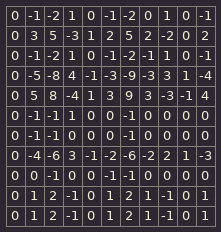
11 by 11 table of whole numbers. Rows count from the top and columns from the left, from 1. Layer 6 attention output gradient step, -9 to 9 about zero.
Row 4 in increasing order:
-9 -8 -5 -4 -3 -3 -1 0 1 3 4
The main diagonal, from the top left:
0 3 -2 4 1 0 -1 -2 0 0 1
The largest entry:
9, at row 5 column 7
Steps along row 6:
down same up down same down up same same same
